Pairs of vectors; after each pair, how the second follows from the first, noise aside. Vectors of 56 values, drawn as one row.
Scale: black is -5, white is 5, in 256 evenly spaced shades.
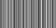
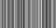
sign-scrambled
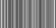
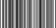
scaled up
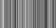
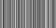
sign-scrambled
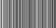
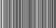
copied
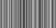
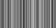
sign-scrambled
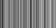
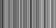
copied
